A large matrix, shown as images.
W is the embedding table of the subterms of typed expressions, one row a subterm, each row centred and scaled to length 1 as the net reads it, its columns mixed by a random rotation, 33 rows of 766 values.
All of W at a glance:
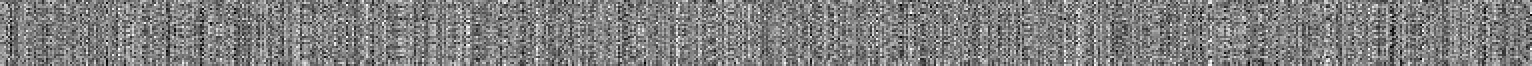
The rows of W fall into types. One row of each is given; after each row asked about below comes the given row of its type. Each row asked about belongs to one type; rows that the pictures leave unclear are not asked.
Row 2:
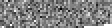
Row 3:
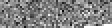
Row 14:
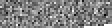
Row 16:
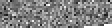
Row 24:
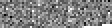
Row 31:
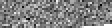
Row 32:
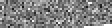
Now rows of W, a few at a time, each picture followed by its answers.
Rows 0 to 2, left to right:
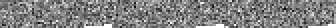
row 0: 32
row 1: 32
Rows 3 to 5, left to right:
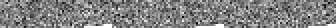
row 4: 24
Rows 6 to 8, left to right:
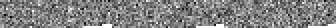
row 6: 24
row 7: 16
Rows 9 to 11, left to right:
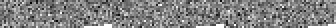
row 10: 16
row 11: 2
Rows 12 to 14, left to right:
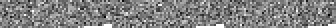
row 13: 16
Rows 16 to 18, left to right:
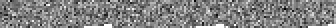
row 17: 14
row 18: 2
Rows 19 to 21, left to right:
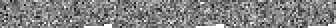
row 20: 32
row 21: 2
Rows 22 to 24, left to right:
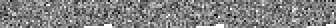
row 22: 16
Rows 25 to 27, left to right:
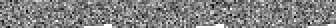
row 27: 24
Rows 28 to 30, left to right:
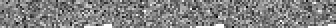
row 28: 3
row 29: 24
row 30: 32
